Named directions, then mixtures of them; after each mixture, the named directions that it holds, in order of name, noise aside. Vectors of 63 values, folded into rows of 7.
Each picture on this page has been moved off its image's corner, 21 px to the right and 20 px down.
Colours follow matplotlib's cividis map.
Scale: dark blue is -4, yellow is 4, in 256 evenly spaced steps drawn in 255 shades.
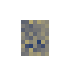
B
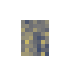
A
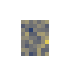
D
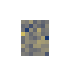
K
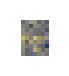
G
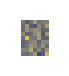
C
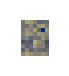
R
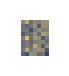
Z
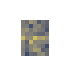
G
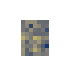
G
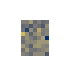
K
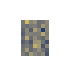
R, Z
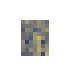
A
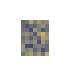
B, D, R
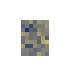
B, D, K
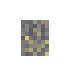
C, D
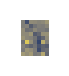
A, B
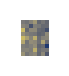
A, G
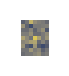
B, G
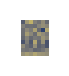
B, R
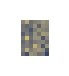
Z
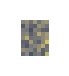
C, D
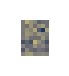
R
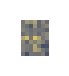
G, Z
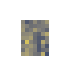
A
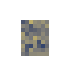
B, G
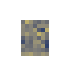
R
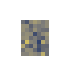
A, B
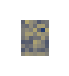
R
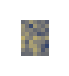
G
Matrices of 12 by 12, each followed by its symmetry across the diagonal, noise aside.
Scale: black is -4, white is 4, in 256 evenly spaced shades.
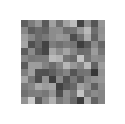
neither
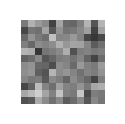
antisymmetric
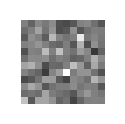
neither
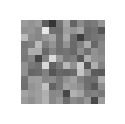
neither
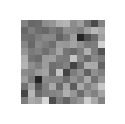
symmetric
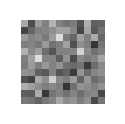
symmetric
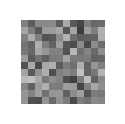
antisymmetric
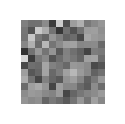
symmetric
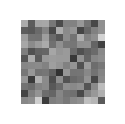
symmetric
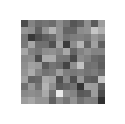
neither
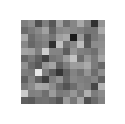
antisymmetric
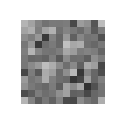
symmetric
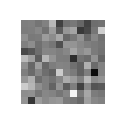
antisymmetric
